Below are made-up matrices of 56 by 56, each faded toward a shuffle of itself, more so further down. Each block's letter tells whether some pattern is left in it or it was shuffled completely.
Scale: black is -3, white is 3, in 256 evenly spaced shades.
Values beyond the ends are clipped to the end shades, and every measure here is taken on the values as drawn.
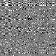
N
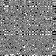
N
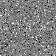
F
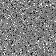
F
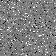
F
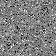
F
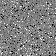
F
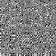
N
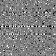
N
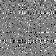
N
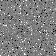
F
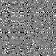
N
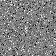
F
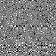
N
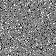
F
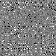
N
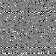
N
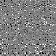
N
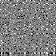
N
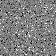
F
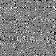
N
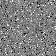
F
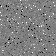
F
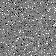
F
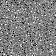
F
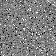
F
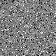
F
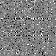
N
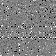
N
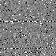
N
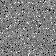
F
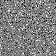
F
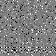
N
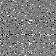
N
